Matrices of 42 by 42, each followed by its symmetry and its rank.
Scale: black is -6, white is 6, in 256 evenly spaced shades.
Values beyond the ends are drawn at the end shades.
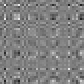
symmetric, rank three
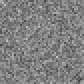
symmetric, full rank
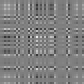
symmetric, rank one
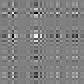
symmetric, rank one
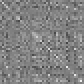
symmetric, rank five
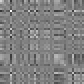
symmetric, rank three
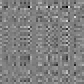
neither, rank three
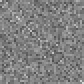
symmetric, full rank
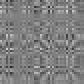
antisymmetric, rank two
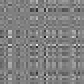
antisymmetric, rank two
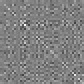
symmetric, rank five
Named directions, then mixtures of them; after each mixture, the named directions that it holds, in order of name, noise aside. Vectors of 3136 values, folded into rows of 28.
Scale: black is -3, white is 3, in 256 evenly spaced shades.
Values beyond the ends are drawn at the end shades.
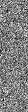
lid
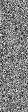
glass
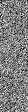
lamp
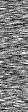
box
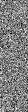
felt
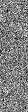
lid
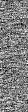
box, felt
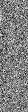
glass, lid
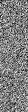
lamp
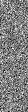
glass, lamp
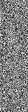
glass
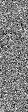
felt, lid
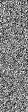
lamp, lid
